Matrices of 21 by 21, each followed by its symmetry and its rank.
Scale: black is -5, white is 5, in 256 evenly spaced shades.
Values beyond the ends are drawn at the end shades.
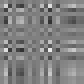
symmetric, rank one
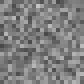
neither, full rank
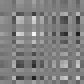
symmetric, rank one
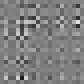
antisymmetric, rank two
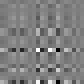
neither, rank one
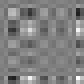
symmetric, rank one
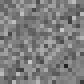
symmetric, full rank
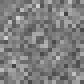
symmetric, full rank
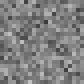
neither, full rank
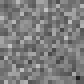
symmetric, full rank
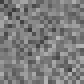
symmetric, full rank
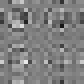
antisymmetric, rank two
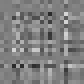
antisymmetric, rank two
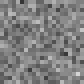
neither, full rank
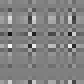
neither, rank one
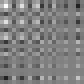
symmetric, rank one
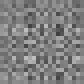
antisymmetric, rank two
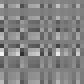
neither, rank one
